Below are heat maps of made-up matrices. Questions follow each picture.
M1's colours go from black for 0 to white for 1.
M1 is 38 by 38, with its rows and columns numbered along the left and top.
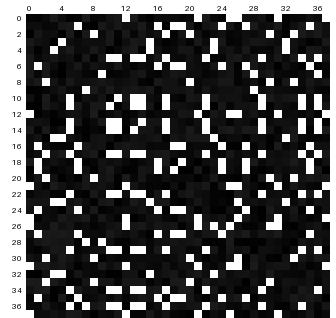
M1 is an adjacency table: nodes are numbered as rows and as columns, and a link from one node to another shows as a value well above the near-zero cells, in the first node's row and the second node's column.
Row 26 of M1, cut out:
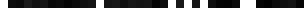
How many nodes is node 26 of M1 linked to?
7
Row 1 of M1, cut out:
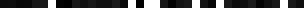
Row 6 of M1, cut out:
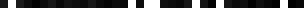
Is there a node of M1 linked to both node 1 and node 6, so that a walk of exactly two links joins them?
yes
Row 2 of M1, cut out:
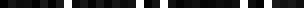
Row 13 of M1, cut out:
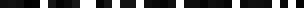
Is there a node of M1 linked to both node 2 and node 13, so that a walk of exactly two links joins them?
yes
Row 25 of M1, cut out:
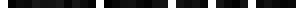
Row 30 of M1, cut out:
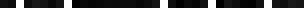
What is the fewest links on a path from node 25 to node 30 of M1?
2
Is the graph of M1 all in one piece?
no
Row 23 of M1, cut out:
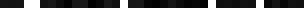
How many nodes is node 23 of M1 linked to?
5
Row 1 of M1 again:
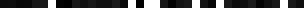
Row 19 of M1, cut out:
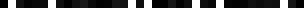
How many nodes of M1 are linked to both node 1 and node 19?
6
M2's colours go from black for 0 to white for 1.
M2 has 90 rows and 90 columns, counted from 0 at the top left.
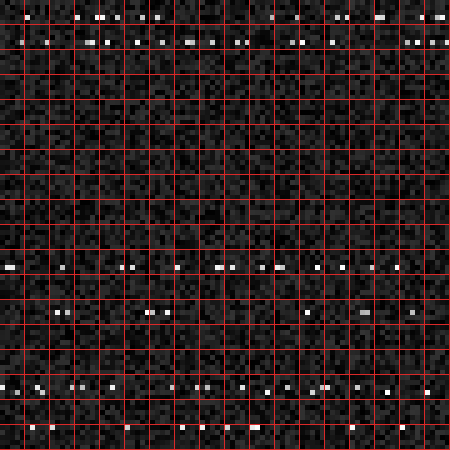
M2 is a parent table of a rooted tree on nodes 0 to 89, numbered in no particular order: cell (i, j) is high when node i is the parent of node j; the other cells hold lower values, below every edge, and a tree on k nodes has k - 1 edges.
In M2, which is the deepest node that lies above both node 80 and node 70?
85
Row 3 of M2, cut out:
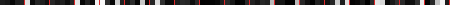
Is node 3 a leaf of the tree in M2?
no
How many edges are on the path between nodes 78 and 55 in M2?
2
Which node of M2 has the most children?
8
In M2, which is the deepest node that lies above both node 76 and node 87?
3
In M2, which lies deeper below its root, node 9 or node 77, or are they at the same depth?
node 9
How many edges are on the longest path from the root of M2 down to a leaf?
2
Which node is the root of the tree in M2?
78
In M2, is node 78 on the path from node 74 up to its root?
yes
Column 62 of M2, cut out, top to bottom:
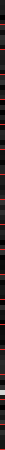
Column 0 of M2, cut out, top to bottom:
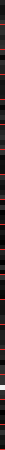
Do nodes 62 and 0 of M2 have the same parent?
no
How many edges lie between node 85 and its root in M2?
1
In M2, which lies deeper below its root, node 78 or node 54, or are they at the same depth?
node 54
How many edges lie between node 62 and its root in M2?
1
